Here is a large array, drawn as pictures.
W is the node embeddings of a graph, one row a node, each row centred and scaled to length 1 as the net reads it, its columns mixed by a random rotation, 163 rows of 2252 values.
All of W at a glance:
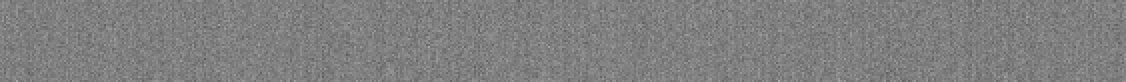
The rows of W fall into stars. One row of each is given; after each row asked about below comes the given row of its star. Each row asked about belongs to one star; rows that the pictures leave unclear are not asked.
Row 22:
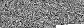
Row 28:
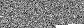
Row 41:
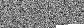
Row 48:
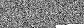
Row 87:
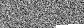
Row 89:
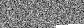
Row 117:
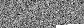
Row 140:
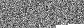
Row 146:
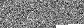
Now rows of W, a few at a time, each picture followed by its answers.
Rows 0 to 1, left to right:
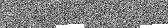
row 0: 140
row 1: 87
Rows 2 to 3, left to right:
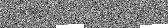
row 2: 41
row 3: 28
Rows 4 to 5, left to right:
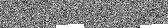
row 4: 41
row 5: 22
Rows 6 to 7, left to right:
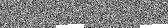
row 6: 140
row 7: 146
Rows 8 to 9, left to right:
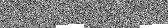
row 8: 48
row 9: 89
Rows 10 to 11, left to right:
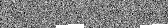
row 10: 28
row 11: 146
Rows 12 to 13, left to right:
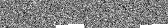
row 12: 28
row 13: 48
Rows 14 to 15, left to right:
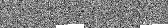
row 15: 146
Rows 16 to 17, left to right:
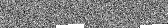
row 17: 41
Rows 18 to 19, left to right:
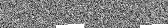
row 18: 28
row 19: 41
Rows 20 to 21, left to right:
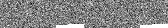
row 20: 48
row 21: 22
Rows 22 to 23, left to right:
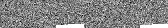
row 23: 22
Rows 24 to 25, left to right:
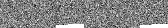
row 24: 28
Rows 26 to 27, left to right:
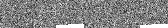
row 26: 22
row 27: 140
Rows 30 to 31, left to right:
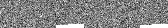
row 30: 146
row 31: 140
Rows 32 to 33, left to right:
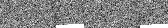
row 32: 146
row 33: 146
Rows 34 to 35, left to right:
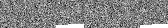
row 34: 28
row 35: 140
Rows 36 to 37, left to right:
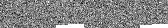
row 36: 117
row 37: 48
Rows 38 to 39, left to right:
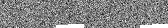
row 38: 87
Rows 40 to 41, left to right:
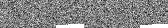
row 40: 28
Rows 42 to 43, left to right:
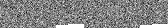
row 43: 48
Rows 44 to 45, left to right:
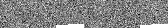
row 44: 117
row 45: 117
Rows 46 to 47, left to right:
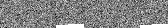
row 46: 146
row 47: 89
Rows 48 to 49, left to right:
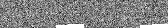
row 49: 22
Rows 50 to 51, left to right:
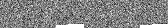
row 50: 48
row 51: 48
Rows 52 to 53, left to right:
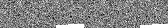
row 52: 117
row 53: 117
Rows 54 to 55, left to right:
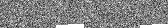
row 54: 22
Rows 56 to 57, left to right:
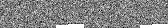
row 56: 48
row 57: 28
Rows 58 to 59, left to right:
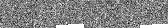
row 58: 22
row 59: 89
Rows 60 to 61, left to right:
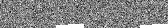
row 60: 140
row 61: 89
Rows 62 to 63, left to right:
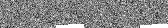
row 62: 28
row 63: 22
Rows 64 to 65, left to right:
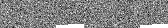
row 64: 87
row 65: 41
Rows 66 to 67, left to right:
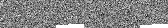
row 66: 48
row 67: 117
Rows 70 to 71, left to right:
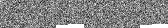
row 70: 41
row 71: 41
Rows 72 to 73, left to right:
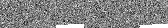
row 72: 48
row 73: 28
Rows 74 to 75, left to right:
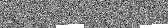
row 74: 41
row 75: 140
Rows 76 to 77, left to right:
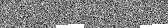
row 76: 87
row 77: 117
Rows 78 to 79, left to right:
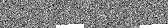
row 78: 48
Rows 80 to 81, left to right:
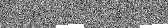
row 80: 117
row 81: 89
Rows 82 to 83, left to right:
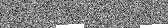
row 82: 89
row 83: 41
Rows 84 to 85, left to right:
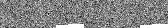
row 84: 28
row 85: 28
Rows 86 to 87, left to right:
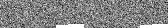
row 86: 48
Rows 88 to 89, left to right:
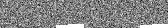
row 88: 22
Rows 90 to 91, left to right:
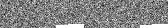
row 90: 22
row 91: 140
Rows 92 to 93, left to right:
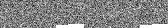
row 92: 28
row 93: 48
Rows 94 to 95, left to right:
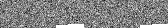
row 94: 28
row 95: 87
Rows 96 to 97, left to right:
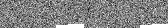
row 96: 89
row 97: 117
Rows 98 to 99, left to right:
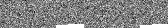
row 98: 117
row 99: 41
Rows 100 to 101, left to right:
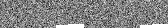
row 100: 89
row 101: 117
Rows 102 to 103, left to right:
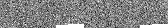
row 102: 117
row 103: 48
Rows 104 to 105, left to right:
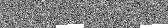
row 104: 140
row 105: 117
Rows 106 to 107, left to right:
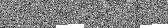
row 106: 41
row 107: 117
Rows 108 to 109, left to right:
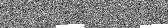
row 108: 140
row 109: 140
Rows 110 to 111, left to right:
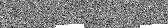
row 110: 28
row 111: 48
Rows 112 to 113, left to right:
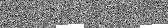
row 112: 22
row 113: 87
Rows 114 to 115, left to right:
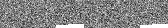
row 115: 146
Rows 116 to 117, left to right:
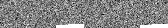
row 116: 146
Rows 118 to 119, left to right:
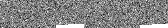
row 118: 28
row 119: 117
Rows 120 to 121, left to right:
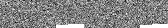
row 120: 22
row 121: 117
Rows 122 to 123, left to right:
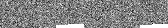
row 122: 22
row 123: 48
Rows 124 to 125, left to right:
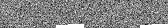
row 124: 87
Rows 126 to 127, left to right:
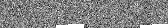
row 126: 89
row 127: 41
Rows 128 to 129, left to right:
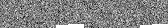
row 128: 48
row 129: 28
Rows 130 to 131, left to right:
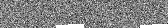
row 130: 140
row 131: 22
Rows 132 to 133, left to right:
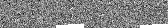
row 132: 117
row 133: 48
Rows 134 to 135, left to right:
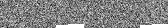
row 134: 28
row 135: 41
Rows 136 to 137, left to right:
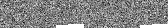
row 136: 41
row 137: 140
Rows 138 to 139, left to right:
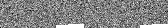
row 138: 146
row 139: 140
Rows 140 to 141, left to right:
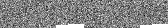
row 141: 41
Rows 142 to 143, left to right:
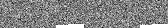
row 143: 48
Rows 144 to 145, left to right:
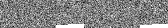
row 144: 28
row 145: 146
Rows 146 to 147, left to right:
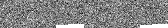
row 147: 87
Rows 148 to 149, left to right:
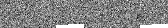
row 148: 117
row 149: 146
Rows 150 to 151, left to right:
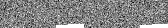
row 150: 89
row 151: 87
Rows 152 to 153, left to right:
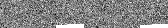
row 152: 146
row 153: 87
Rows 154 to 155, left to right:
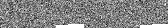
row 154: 28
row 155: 48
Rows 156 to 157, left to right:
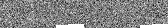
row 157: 22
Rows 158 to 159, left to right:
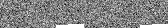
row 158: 48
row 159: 87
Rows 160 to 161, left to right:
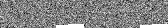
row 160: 28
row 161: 22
